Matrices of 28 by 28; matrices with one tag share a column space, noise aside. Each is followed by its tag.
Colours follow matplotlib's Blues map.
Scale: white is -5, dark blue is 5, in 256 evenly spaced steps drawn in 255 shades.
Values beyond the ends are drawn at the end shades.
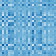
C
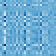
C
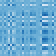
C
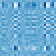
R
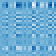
R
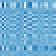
R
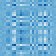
C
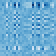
R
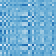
C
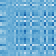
C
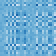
C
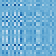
C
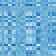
C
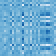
C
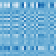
R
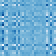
C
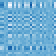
R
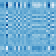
R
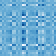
C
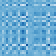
C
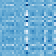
C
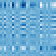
R
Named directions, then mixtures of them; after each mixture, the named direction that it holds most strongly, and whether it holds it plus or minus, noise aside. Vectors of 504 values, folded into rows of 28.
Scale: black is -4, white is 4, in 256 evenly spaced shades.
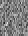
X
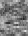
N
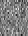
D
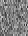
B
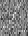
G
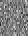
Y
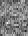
N, minus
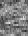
N, minus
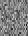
G, plus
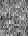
G, plus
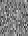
Y, plus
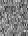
B, minus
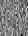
D, plus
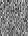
D, minus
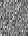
G, plus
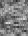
N, minus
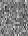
Y, plus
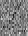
G, minus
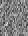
X, plus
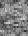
N, minus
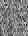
B, plus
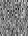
D, minus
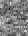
N, plus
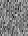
D, minus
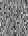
Y, minus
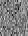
D, minus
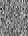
D, minus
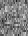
N, minus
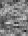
N, minus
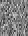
X, plus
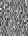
Y, plus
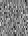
Y, minus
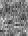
N, plus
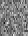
X, plus
